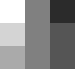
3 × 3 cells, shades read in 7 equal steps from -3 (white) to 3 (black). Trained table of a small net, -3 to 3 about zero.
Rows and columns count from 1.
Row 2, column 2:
0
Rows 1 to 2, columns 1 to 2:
-3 0 / -2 0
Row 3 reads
-1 0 1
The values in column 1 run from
-3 to -1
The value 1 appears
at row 2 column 3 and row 3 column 3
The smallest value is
-3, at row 1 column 1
